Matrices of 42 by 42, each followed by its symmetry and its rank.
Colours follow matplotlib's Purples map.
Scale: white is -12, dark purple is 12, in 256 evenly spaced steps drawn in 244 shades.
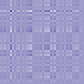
symmetric, rank one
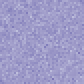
symmetric, full rank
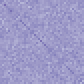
symmetric, full rank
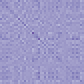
symmetric, rank five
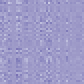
neither, rank three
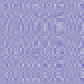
neither, rank three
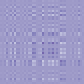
symmetric, rank one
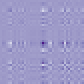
symmetric, rank two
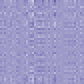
neither, rank three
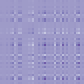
symmetric, rank one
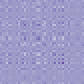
symmetric, rank two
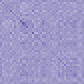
symmetric, rank five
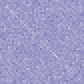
symmetric, full rank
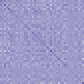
symmetric, rank five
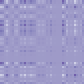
symmetric, rank one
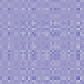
symmetric, rank two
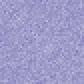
symmetric, full rank
